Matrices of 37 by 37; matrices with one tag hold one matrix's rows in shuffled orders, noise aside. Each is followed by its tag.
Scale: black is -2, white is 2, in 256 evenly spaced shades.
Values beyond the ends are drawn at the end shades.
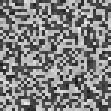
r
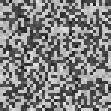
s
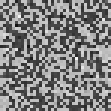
s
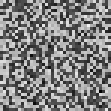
s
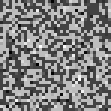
r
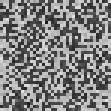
s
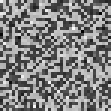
r
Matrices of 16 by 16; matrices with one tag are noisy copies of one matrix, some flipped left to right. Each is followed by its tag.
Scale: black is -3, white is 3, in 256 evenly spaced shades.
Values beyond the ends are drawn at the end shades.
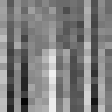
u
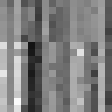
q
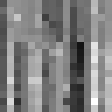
q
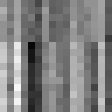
q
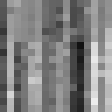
q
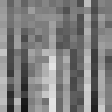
u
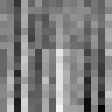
u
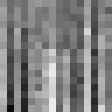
u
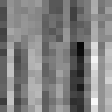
q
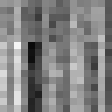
q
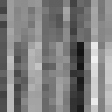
q
